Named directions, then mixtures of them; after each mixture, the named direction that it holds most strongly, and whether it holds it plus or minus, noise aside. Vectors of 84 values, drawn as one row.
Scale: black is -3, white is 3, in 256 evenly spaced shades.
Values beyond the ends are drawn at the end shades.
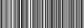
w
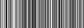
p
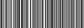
w, plus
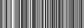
w, plus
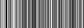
p, plus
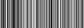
p, minus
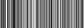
p, minus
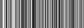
p, plus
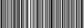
w, plus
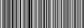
w, minus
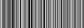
w, minus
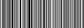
w, minus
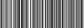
w, plus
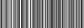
w, plus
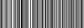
w, plus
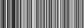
p, minus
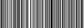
w, plus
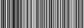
p, minus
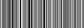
w, minus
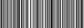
w, plus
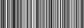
p, minus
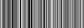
w, minus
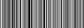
w, minus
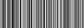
w, minus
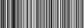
p, minus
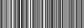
w, plus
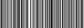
w, plus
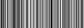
p, minus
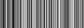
p, minus
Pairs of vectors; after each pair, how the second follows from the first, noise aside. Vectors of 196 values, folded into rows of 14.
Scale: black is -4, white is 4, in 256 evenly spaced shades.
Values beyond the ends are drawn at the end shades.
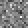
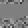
partly zeroed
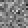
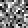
scaled up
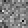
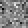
shuffled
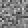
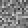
negated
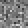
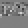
partly zeroed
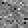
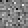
shuffled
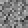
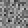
shuffled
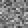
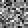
scaled up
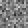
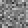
shuffled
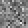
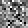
scaled up
